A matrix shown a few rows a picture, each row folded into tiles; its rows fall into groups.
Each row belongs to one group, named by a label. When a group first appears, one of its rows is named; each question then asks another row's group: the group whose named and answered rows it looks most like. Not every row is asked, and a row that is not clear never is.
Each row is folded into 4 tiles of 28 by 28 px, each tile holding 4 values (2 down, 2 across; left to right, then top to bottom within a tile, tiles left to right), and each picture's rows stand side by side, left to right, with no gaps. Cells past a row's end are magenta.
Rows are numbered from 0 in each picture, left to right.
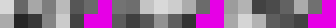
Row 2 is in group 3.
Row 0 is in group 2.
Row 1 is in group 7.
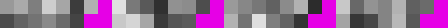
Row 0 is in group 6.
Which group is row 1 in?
3
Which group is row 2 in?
3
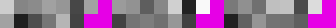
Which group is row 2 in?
6
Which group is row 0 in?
2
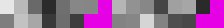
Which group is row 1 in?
3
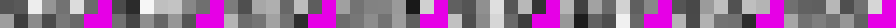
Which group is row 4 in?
7
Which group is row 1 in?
7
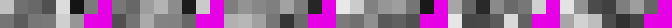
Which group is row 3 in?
3
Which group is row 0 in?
2
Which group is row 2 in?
3
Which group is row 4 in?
2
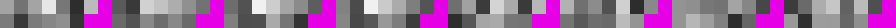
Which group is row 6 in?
3
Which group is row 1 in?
7
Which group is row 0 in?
6
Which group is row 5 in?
2
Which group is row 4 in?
6
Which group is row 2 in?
7
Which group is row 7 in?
7
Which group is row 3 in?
7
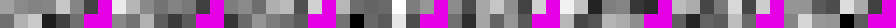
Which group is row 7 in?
3
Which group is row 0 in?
3
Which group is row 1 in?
3
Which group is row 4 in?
6
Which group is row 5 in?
2
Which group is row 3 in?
2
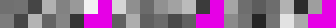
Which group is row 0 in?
6
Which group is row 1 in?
3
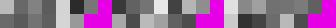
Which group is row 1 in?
7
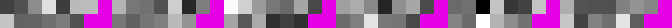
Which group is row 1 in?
2
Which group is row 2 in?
3
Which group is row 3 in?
3
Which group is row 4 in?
6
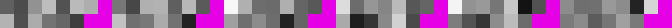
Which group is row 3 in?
2
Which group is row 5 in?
6
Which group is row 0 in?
7
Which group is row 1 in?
7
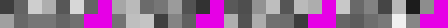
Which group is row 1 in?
3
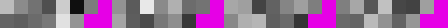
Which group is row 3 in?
6
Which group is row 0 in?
2
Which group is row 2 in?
3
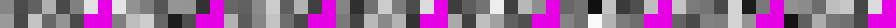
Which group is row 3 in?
6
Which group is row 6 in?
2
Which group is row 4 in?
7
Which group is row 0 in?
6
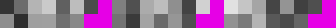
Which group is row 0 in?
7
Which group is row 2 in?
3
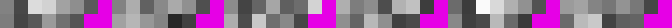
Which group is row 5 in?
3
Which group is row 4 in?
7
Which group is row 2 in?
6
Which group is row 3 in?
3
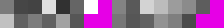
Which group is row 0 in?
6
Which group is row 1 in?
7
